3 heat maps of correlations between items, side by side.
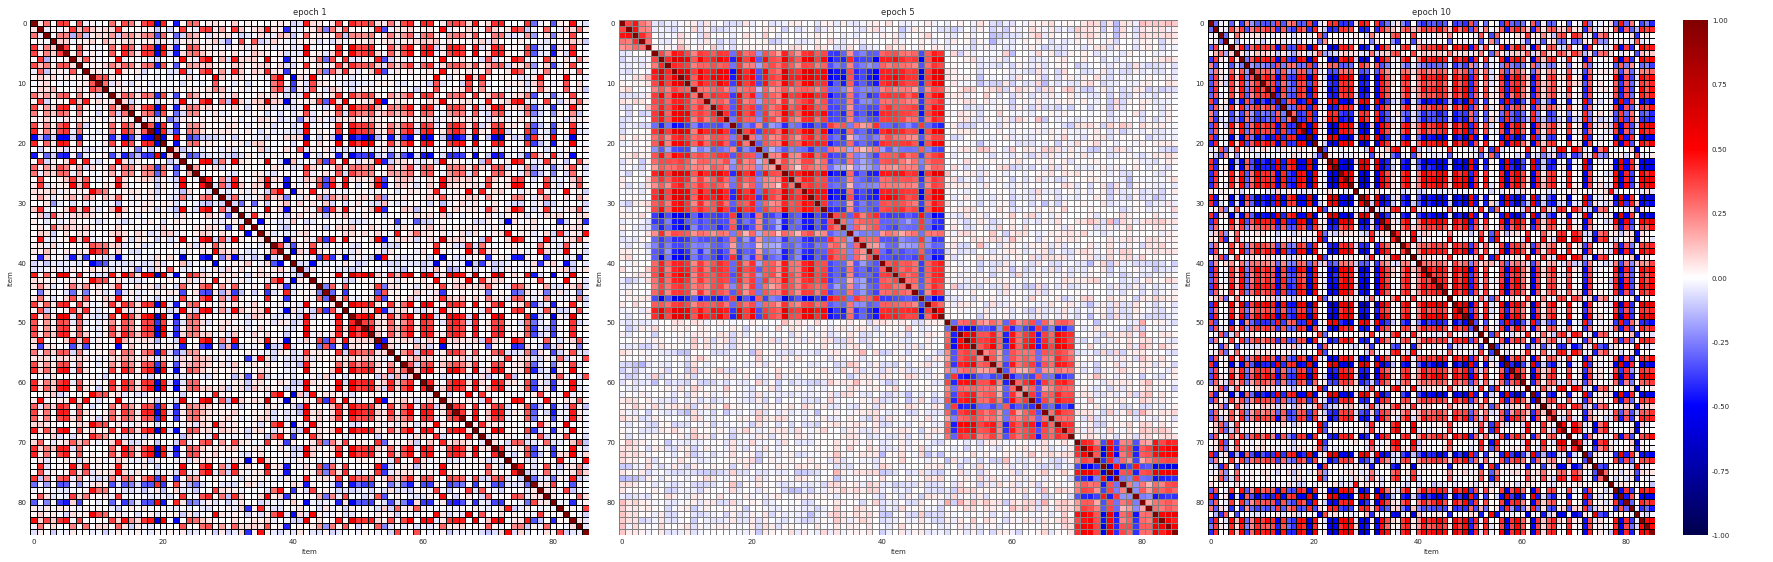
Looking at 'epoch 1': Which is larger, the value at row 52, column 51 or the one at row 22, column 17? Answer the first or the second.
the first
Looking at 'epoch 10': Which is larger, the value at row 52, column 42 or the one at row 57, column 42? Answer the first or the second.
the first
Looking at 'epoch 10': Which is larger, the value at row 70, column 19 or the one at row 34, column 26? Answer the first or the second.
the second
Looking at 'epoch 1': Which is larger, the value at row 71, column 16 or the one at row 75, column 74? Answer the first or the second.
the second
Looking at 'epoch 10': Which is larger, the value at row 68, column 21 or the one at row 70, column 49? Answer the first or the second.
the first
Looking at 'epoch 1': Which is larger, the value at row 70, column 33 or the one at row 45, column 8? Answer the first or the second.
the first
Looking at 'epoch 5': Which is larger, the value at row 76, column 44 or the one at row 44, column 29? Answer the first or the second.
the second
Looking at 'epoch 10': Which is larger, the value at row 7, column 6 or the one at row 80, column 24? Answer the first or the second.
the first
